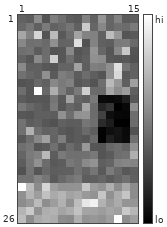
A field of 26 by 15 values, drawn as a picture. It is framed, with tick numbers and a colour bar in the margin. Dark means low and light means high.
Ninth with the lowest average: middle right. Seam: horizontal, 80% of the way down, the bottom part higher. Stripes: none. Odd patch: lower, in the middle right. Odd rows or columns: none.
